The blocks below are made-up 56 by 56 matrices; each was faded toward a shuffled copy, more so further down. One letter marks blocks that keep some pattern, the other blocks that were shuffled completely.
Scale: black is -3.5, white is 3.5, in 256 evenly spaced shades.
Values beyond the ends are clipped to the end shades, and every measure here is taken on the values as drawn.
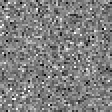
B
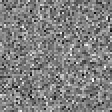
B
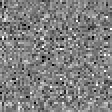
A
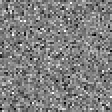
B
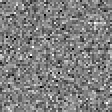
B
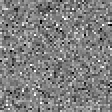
B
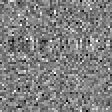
A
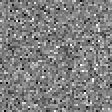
B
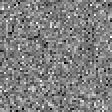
B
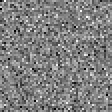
B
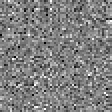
A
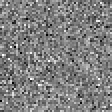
B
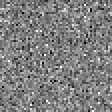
B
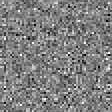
A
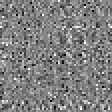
A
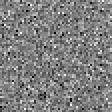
B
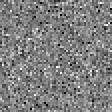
B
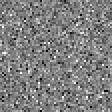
B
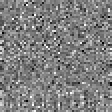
A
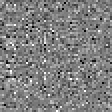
A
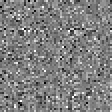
A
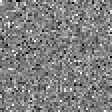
B
